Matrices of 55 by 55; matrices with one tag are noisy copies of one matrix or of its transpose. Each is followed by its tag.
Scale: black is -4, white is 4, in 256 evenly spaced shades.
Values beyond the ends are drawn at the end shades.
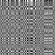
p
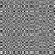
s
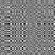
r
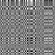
p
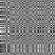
p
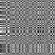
p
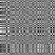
p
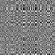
r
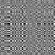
r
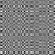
s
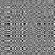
r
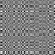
s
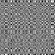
s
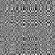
r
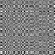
s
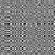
r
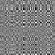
r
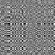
r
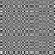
s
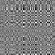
r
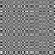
s
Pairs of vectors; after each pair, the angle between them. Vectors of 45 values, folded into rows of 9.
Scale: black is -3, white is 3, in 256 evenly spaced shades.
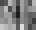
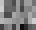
partly opposed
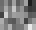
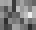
partly opposed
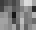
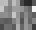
nearly opposite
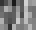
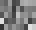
partly aligned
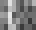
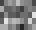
orthogonal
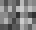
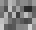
orthogonal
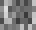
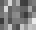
partly aligned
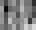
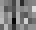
orthogonal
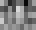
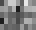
nearly opposite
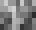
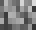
partly aligned
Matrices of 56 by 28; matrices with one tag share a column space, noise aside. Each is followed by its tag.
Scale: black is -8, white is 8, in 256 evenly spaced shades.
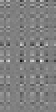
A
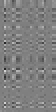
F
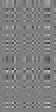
F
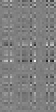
A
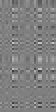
F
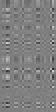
F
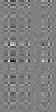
A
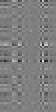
A
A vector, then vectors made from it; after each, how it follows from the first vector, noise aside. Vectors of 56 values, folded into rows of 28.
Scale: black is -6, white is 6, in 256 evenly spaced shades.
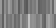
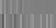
partly zeroed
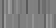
partly zeroed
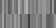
negated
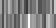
scaled up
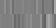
partly zeroed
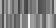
scaled up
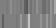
partly zeroed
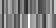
scaled up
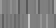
partly zeroed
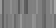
partly zeroed
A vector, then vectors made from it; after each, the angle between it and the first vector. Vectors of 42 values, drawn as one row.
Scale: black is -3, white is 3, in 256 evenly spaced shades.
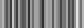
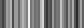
nearly opposite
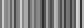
partly aligned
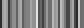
orthogonal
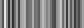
partly opposed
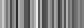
partly aligned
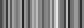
partly aligned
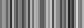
nearly parallel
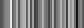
nearly opposite
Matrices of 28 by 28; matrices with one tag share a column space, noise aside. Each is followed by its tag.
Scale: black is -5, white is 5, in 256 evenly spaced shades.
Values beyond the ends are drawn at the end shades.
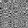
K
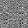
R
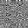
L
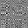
R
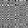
L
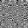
L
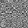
K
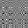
R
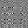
R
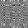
L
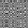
K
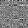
L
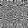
L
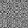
K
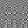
R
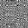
L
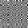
L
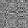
K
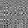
R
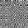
L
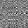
R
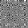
L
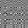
R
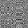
R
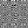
L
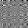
L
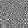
R
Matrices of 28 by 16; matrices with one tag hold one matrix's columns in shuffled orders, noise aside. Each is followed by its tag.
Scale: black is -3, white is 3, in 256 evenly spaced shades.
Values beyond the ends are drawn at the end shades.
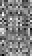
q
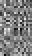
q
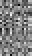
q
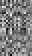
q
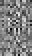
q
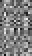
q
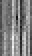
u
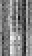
u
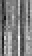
u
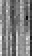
u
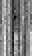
u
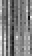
u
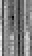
u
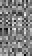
q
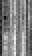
u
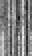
u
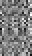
q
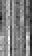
u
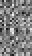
q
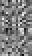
q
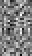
q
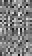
q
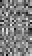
q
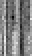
u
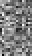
q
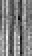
u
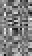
q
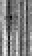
u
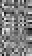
q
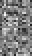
q
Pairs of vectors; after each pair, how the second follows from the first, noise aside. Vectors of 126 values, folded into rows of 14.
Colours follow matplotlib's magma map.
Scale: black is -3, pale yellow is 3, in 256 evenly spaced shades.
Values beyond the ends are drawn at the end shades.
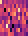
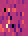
partly zeroed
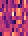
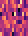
negated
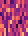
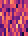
negated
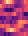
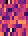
sign-scrambled
